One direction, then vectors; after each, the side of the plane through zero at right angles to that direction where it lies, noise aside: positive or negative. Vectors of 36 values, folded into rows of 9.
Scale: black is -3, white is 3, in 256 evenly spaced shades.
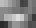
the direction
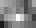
positive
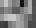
positive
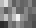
positive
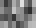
negative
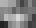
positive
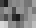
negative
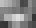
positive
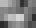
positive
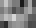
positive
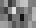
negative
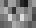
positive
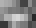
positive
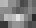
positive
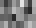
negative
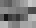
negative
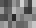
negative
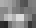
positive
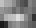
positive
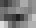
negative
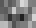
negative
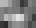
positive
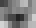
negative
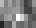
positive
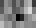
negative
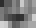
negative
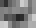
negative
